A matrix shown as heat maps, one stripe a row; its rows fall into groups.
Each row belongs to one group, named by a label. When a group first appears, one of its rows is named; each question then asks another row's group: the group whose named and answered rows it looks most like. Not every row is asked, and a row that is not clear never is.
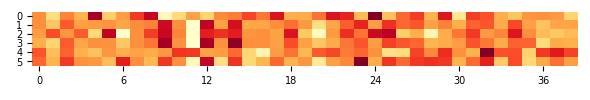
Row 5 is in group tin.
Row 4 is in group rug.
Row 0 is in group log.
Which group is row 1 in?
tin
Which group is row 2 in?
tin
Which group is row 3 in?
tin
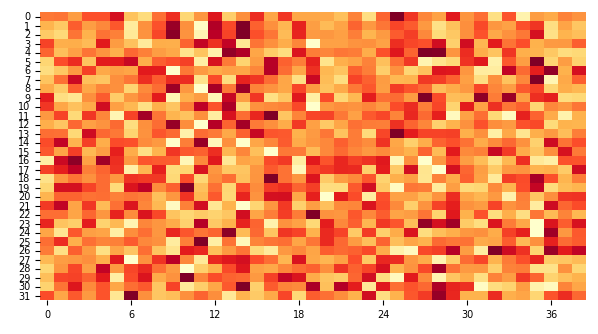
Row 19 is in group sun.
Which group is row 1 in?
tin
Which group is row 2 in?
tin
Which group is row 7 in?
sun
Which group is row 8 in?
tin
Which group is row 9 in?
log
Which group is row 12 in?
tin
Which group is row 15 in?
rug
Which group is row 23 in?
rug
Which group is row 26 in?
rug
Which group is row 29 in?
sun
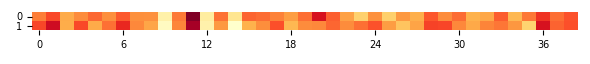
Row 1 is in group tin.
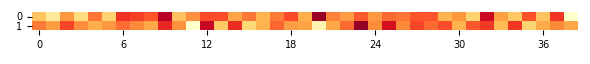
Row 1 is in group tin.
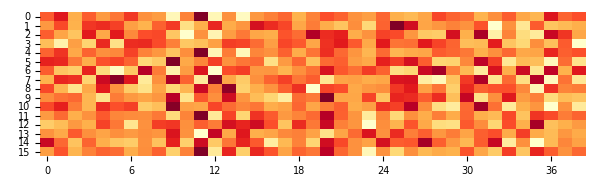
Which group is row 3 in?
log
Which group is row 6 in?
rug
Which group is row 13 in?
tin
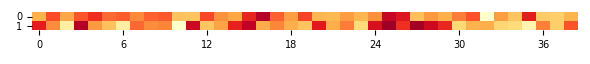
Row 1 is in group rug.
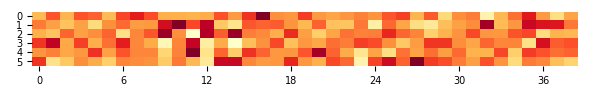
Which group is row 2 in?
tin
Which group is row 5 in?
log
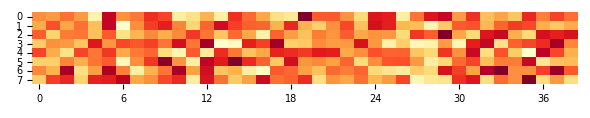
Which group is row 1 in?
tin
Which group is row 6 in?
rug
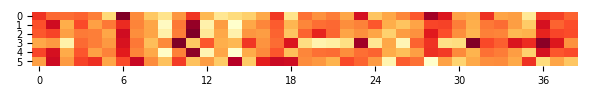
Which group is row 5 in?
sun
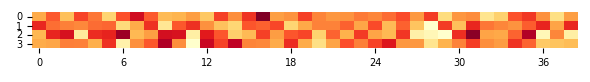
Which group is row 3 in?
tin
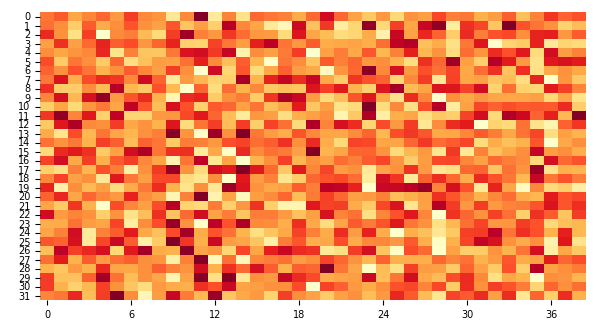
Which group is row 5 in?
rug
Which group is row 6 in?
tin
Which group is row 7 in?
sun
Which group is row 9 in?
sun
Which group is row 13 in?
tin
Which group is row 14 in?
sun
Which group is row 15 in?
sun
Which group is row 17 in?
tin
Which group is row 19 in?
log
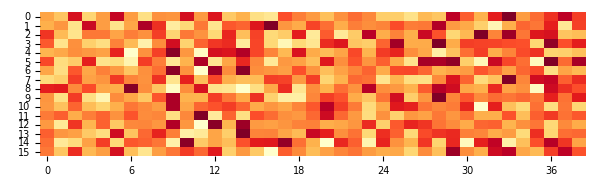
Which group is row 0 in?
rug
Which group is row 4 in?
tin
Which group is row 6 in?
tin
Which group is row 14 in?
log
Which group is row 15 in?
rug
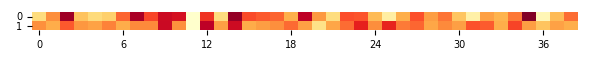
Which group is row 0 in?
sun
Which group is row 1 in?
tin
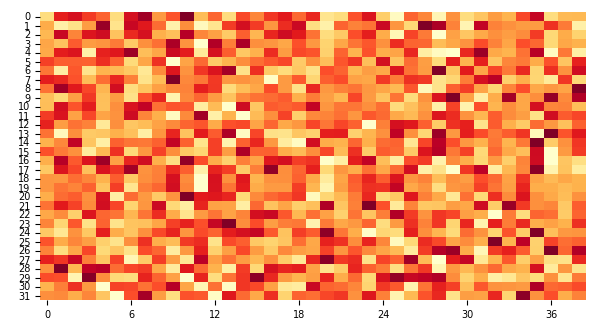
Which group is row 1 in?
log
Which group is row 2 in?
sun
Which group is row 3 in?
tin
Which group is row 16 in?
sun
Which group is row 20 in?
sun
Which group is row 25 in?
rug
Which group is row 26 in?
rug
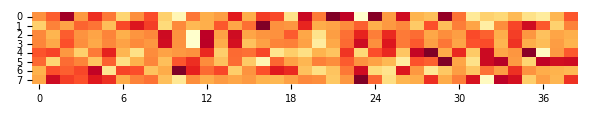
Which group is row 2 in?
tin
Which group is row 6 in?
sun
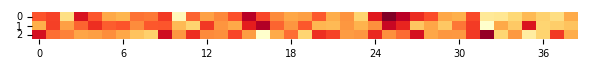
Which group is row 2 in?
rug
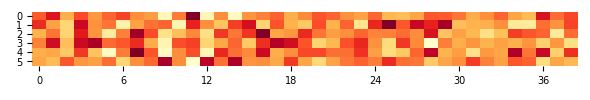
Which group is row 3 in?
sun
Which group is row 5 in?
tin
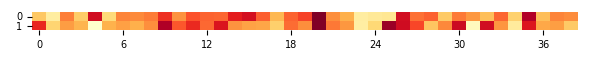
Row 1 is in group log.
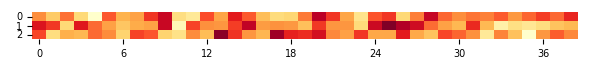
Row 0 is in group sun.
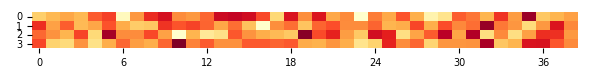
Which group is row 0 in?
tin
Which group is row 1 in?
rug
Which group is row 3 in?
log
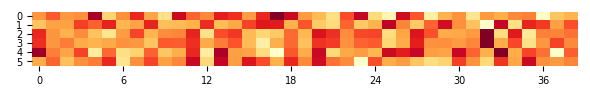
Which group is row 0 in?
sun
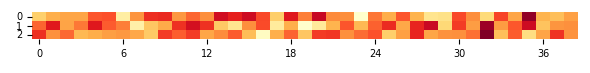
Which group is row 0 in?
tin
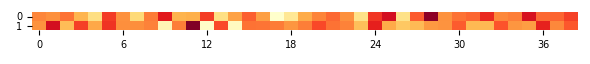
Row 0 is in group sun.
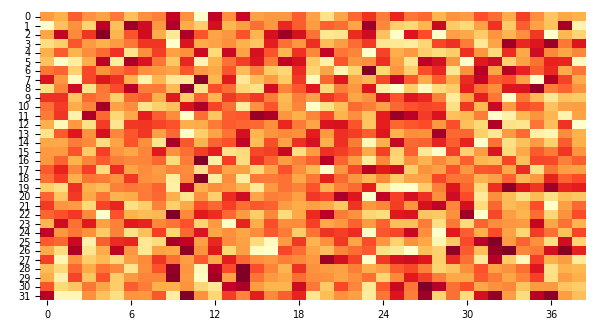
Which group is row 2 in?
sun
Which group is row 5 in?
log
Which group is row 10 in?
sun
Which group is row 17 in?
tin
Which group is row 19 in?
rug
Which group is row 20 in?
log
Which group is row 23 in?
sun
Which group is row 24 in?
log
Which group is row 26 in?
rug
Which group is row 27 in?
log
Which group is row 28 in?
tin
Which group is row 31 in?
log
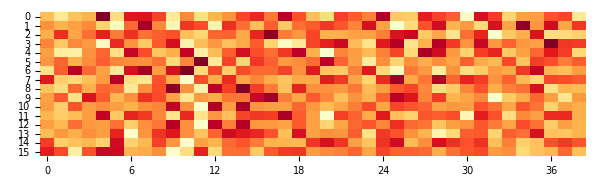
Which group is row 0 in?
log
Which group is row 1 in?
rug
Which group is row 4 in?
log
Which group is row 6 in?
sun
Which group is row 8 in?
tin
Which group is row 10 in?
tin
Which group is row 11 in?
log
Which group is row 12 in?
tin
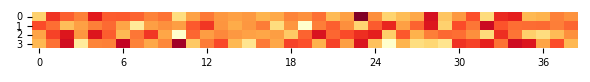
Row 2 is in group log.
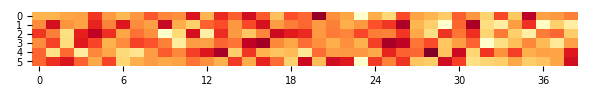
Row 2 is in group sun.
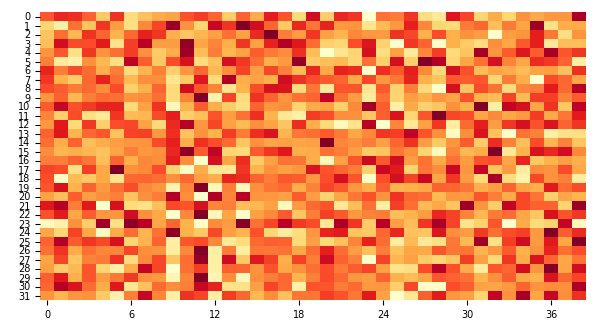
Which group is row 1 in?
tin
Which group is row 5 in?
log
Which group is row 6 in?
log
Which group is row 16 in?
tin
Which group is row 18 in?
log
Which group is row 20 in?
tin
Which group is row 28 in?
rug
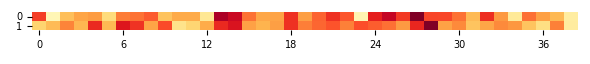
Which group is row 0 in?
log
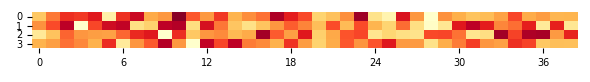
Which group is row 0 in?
sun
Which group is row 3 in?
tin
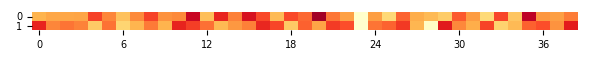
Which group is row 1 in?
log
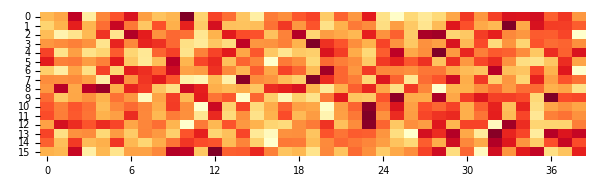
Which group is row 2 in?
log
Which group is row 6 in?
log
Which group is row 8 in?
sun
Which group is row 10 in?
tin
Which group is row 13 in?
rug
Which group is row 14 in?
rug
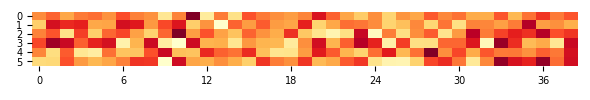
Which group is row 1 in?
sun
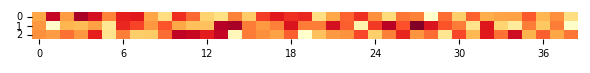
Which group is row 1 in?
log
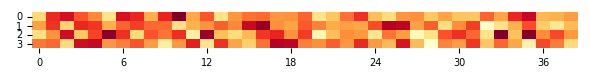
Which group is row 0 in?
sun
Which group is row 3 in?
sun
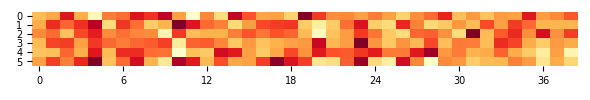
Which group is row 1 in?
sun
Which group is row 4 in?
log
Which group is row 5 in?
sun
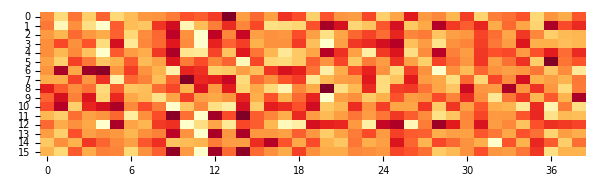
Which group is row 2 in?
tin
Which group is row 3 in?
tin
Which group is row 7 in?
sun
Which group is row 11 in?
tin
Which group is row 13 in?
tin
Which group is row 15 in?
tin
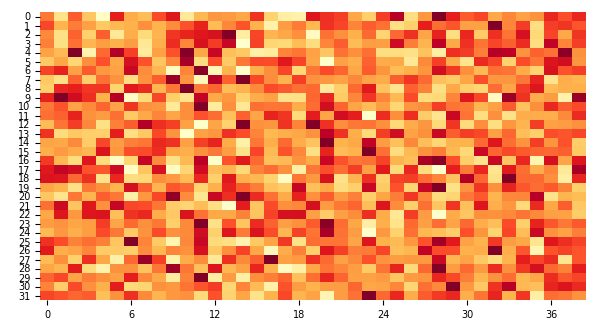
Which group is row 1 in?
rug
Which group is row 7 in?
tin
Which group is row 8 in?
sun
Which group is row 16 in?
rug
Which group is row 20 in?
tin
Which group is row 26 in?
rug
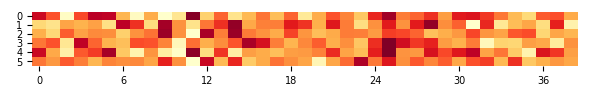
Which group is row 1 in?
log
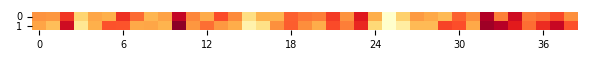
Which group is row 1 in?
rug
